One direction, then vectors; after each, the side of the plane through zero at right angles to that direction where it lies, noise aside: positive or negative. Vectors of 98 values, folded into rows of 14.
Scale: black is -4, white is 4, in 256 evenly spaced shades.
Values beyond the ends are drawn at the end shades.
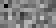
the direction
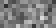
positive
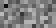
positive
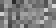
negative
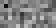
positive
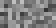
positive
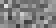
negative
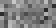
positive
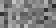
positive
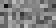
positive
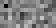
positive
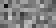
positive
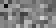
positive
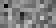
positive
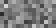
negative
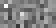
negative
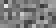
negative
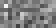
negative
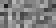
positive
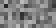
positive
